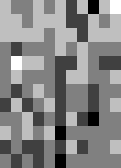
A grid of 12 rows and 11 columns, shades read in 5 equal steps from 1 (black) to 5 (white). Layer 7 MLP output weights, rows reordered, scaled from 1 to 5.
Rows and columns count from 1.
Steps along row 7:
down up up down down up same down up same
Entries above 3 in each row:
6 7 9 2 4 4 1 3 2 3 2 0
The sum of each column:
38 39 38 38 39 30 37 36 32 37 42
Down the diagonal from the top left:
4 4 4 3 3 2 3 3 1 3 4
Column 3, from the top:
3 3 4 3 4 3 3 2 4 4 2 3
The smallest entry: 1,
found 4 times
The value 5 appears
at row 1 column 11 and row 5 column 2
